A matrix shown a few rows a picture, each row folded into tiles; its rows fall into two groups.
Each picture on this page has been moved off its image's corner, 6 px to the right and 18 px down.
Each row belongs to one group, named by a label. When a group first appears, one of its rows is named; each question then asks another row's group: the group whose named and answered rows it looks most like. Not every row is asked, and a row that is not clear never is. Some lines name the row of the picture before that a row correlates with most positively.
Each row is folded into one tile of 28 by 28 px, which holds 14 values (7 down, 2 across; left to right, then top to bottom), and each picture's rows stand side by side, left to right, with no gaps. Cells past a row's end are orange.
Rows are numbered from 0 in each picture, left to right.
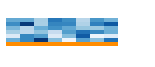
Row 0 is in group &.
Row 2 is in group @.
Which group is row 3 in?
&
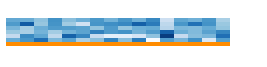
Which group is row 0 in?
&
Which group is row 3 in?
&
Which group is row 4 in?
&
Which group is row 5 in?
@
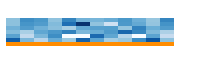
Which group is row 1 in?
@
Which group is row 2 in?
&
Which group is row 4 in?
&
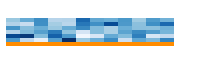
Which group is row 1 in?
@
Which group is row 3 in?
&
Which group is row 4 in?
@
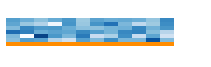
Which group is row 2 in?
@
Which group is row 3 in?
&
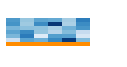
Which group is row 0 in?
@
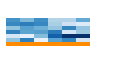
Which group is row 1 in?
@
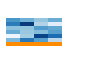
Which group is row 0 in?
&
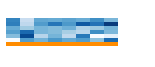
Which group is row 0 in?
@
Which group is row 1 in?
&
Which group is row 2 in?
&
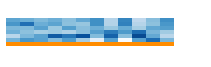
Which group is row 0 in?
&
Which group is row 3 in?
@
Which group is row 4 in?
@
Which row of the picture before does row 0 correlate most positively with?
1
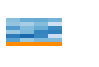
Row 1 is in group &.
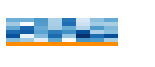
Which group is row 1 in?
@
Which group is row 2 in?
@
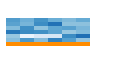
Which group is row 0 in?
&
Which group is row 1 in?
&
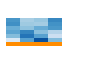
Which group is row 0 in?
@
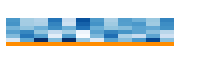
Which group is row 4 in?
&
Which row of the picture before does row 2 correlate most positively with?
1
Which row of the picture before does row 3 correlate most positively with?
0
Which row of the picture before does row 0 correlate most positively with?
0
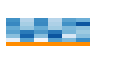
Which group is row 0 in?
@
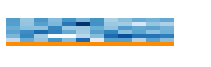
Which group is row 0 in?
@
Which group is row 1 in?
&
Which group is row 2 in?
&
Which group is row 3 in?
@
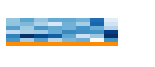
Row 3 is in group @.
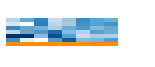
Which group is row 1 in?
@
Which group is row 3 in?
&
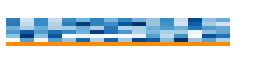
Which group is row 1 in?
@
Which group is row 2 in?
&
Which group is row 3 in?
&
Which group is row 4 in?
&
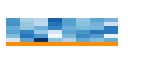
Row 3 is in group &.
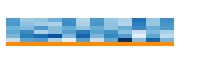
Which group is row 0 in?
@
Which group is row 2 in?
@
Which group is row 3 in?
@
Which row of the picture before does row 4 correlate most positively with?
1
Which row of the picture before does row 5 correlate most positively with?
1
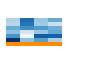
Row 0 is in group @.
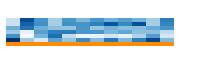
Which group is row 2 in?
&
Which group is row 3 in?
&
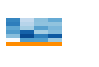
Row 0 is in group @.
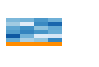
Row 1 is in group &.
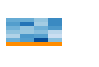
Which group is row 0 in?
&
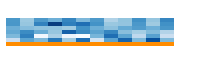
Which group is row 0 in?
@
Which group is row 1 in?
&
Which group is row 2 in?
&
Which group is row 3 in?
@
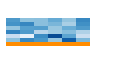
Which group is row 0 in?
&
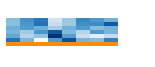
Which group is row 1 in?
@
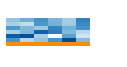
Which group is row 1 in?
&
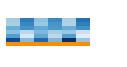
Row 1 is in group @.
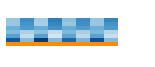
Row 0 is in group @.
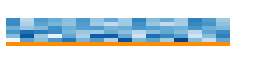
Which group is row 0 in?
@
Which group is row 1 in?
&
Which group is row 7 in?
@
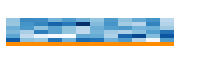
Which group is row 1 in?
&
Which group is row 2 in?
&
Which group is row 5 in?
@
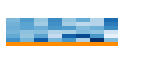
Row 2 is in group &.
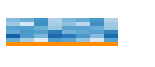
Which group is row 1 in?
@
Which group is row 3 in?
@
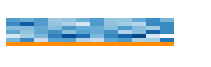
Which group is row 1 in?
@
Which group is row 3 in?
@
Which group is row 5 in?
&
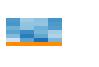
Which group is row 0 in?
@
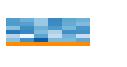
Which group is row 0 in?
&
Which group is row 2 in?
&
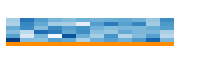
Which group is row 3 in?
&
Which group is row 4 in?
&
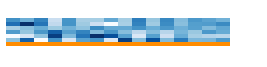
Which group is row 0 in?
&
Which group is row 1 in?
@
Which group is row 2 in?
@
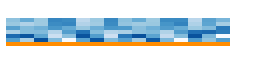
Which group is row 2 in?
@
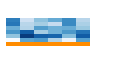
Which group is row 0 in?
@
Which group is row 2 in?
@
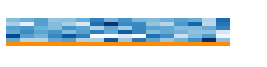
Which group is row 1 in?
@
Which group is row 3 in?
&
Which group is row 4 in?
&
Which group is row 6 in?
&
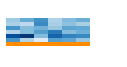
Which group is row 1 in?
@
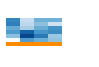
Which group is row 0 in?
@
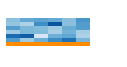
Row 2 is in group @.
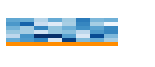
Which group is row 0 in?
&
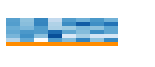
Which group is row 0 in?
@
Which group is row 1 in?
@
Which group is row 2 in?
&
